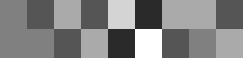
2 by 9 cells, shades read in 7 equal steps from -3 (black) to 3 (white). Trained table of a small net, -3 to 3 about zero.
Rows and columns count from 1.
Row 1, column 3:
1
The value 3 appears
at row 2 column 6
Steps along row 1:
down up down up down up same down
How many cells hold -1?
5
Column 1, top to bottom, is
0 0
